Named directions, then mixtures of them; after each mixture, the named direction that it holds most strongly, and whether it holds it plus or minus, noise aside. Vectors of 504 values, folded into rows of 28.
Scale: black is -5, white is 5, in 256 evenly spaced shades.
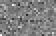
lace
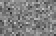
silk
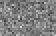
silk, minus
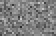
silk, plus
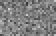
silk, minus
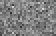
silk, plus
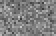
silk, minus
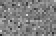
lace, minus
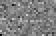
lace, minus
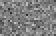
silk, plus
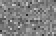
lace, plus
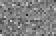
lace, plus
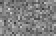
silk, minus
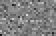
lace, minus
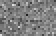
lace, plus
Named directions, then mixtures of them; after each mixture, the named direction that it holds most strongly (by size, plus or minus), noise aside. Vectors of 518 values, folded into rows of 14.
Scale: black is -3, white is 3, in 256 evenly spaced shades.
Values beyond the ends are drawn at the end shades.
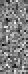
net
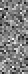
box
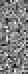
net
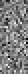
net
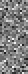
box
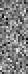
box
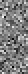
box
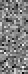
net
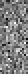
net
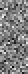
box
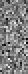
net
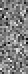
box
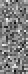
net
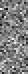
box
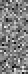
net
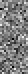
box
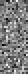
net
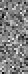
box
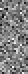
box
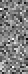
box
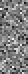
box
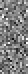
box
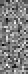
net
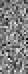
net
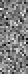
box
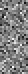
box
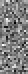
net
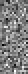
net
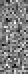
net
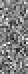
box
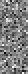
net
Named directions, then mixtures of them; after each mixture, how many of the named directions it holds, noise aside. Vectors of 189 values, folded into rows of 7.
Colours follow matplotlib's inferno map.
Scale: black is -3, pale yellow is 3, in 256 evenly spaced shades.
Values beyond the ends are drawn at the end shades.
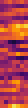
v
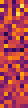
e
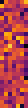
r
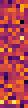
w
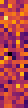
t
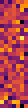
two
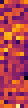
two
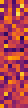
one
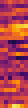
one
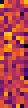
one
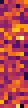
three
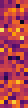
two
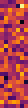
two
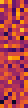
two
